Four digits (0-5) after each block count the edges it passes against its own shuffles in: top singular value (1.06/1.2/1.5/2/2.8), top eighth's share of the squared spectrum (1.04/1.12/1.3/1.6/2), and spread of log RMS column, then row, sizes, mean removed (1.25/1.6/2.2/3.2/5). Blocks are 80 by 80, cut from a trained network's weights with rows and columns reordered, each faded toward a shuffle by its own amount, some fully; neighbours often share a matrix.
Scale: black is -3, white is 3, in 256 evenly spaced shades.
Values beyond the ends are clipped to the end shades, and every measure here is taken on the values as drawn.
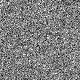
0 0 0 0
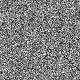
0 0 0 0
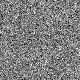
0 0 0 0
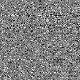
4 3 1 3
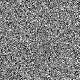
2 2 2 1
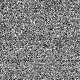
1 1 0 0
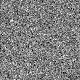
0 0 0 0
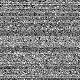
4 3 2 1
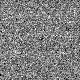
1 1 0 0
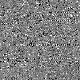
3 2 0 2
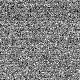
2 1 0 0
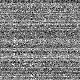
4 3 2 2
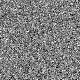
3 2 0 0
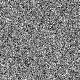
0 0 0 0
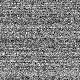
3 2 0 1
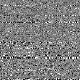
4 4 1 4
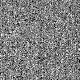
2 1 0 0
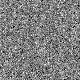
0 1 0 0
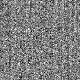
2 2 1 1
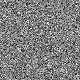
2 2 0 1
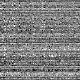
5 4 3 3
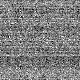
3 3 1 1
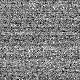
3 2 1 0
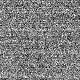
2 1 0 0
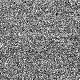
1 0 0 0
